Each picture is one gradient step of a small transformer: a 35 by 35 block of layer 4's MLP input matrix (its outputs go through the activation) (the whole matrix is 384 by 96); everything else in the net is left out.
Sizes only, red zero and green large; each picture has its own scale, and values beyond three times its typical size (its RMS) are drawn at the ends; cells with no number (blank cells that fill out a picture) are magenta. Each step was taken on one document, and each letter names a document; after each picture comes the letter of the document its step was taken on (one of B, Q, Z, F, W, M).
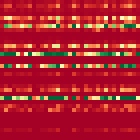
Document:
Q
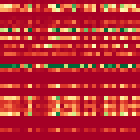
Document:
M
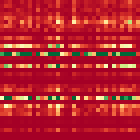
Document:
Q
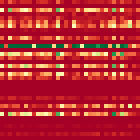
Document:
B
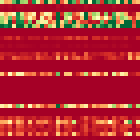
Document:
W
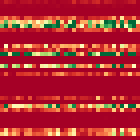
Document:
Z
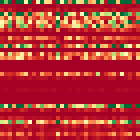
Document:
W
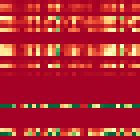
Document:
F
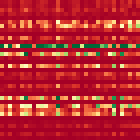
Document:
B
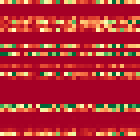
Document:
Z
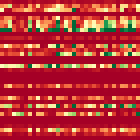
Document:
M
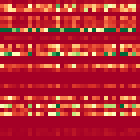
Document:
M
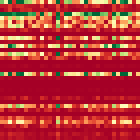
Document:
W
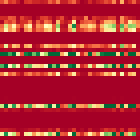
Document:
Z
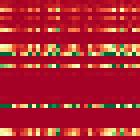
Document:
F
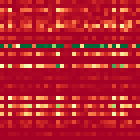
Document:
B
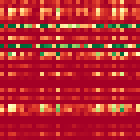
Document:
B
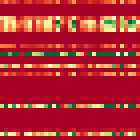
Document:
Z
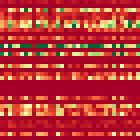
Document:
B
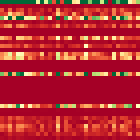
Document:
W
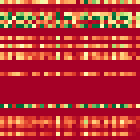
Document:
W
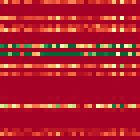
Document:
Z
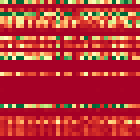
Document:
W
